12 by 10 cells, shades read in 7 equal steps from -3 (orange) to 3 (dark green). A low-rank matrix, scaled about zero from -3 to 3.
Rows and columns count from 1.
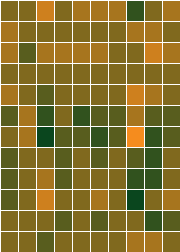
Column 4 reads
0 0 -1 0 0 0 1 1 1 0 1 0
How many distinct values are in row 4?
1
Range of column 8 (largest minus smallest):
6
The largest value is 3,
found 2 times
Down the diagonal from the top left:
0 0 -1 0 0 1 1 1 2 -1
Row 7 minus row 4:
0 -1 3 1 1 2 1 -3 2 1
